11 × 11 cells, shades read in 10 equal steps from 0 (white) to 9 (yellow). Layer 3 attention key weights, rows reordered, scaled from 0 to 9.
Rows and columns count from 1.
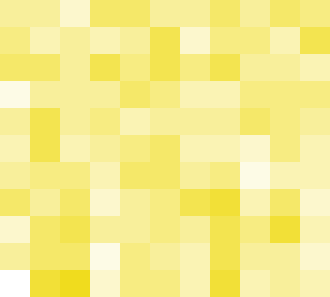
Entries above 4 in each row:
5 5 7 5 4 4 5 6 6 4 5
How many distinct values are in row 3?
5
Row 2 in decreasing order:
7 7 5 5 5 4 4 3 3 3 2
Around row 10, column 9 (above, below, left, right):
5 3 7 4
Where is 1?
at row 4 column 1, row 7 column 9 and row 10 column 4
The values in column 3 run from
2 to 9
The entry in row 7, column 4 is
3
